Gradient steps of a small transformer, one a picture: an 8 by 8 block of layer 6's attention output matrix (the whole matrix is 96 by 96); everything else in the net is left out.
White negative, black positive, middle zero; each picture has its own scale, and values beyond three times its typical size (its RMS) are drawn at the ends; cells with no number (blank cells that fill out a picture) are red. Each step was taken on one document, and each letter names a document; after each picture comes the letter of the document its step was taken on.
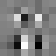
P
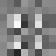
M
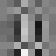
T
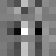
T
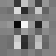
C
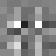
M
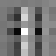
T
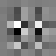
M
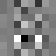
C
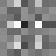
M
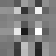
P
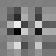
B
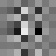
T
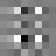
P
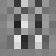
C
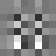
B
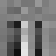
T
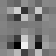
T
